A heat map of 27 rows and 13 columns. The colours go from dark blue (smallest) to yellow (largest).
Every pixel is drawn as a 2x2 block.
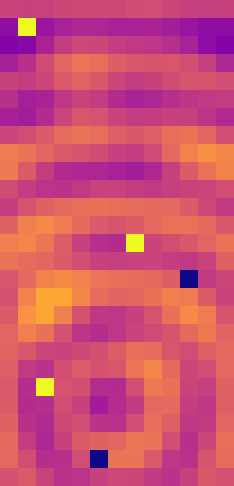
Five lone cells stand out: three far higher and two far lower than their neighbours. A few values lie far out on both sides of the bulk. Rings spread out from the bottom middle.
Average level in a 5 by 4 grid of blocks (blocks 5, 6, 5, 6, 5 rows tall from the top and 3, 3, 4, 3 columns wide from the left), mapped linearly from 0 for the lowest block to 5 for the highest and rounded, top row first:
1 2 1 0
2 2 1 3
5 4 4 2
5 3 4 4
2 1 3 2
